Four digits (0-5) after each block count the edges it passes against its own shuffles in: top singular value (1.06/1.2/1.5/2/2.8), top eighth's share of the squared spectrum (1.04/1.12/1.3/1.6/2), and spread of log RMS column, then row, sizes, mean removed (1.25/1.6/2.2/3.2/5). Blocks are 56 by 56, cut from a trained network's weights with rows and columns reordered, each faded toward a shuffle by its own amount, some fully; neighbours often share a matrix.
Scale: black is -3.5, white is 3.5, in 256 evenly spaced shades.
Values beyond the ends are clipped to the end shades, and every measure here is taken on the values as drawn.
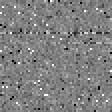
2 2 0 1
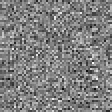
3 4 2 1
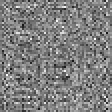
3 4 2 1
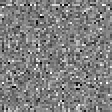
3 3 1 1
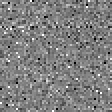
2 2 0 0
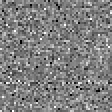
2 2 0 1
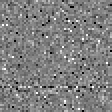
2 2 0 0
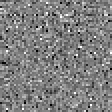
2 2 1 1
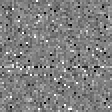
2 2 0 1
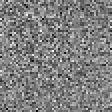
3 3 1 1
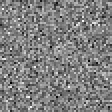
0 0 0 0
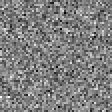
0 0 0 0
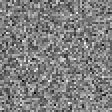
0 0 0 0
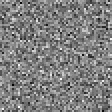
2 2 1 0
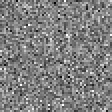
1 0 0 0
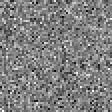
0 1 0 0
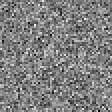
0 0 0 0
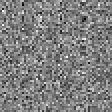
3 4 2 0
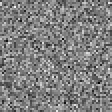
0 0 0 0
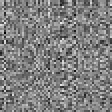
4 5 3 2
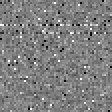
3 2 0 1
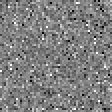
2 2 0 0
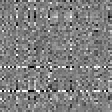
4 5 2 3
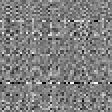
4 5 2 3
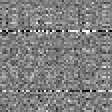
4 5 0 3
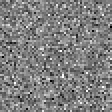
1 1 0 0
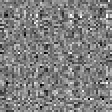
4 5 2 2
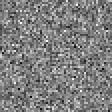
1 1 0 0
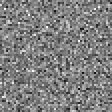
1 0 0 0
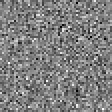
3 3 1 1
